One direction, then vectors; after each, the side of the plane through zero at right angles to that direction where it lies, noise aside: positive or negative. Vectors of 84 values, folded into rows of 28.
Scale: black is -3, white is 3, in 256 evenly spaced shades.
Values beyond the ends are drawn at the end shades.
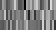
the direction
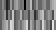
positive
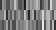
positive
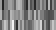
negative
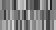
negative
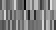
positive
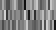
positive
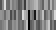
positive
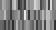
positive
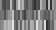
negative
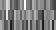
negative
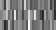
negative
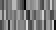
positive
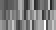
negative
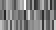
negative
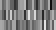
negative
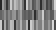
positive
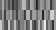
negative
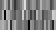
negative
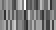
negative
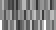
negative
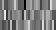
positive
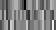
positive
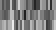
negative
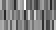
negative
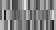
negative
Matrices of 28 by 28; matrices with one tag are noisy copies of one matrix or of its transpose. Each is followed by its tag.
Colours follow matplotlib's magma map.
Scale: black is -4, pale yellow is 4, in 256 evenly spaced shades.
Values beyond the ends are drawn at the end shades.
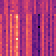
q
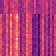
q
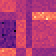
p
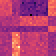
p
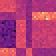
p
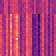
q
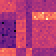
p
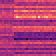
q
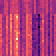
q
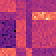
p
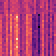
q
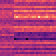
q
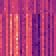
q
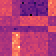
p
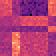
p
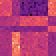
p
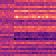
q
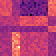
p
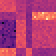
p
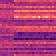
q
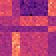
p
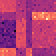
p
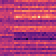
q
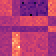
p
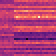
q
